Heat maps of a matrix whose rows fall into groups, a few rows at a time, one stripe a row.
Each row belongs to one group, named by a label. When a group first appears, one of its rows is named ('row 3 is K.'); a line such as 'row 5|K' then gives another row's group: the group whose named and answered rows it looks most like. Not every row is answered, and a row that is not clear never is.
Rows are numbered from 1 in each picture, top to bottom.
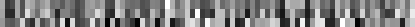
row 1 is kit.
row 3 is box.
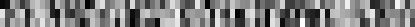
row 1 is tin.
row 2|box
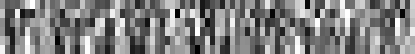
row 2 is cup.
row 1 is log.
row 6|kit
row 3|tin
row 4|kit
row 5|kit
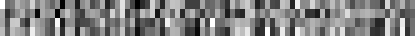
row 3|tin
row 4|tin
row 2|box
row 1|tin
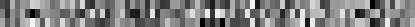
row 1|tin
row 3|log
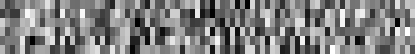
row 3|log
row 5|box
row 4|kit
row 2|log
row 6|box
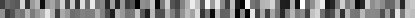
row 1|box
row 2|kit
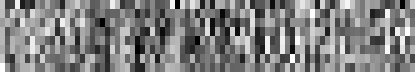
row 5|tin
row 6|log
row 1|cup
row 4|kit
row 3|log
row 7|box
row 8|log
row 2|tin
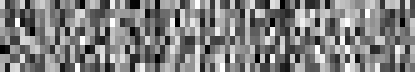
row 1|box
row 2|cup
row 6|tin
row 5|log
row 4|box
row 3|cup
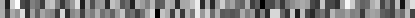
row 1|cup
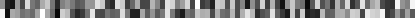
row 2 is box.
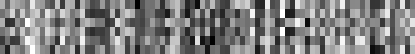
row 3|kit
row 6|tin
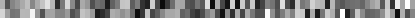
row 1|kit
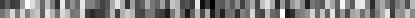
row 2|log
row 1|log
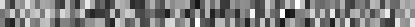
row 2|log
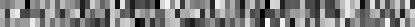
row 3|log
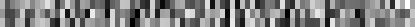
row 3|box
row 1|kit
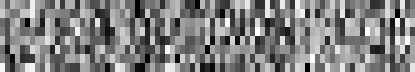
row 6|tin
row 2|log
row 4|cup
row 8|log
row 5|kit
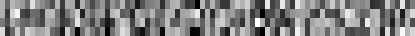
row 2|cup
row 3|cup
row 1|tin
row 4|kit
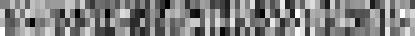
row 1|tin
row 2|kit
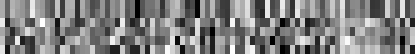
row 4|log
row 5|cup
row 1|tin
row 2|tin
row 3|box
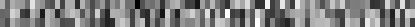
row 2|cup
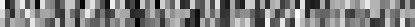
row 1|box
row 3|tin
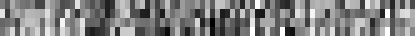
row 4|log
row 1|cup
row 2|kit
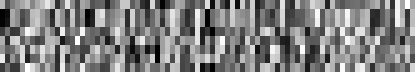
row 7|box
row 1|kit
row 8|log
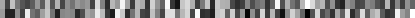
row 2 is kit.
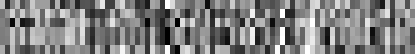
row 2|log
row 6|cup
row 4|tin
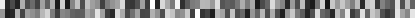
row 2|kit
